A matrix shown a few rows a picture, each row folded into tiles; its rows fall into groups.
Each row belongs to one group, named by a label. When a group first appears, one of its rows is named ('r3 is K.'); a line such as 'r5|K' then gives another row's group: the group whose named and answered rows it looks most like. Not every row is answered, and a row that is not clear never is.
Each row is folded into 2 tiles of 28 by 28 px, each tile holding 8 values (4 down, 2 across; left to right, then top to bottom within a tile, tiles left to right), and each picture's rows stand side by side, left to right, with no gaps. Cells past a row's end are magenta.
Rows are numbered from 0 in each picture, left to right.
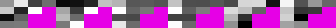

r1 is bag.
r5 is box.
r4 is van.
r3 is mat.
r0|mat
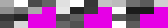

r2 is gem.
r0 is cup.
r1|gem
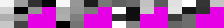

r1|cup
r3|gem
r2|mat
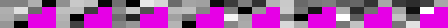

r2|box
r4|bag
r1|van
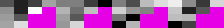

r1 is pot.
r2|box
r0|bag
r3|gem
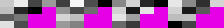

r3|gem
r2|pot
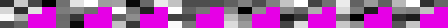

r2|gem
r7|cup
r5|cup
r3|mat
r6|box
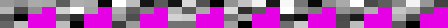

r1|van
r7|van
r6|cup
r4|van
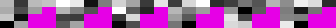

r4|bag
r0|box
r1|cup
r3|van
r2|gem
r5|van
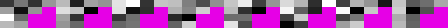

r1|box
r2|gem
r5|gem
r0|bag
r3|cup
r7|gem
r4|gem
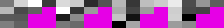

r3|box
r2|box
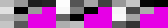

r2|pot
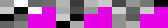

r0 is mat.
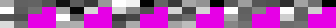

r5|pot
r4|pot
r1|bag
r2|cup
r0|mat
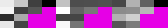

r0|mat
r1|mat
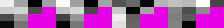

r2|bag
